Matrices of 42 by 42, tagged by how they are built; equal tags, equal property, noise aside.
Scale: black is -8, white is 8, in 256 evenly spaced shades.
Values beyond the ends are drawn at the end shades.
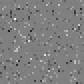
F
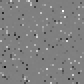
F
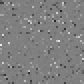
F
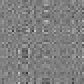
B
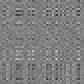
B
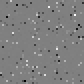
F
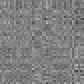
B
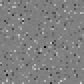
F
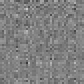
B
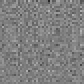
B
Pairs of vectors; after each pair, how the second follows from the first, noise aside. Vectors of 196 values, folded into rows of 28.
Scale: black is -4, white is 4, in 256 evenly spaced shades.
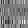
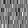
shuffled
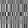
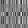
reversed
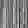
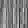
copied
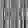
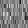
shuffled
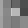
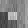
reversed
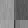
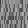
shuffled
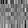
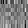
copied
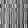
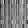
reversed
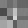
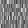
shuffled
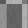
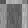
copied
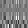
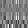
copied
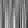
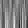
copied
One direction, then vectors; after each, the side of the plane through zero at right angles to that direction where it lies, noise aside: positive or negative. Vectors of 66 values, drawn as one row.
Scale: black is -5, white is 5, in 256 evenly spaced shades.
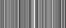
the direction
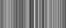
positive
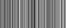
negative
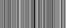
negative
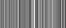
positive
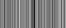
negative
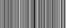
negative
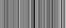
negative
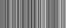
negative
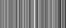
positive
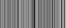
negative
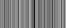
negative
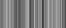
positive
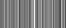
positive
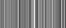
positive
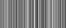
positive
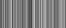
positive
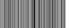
negative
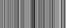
negative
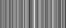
positive
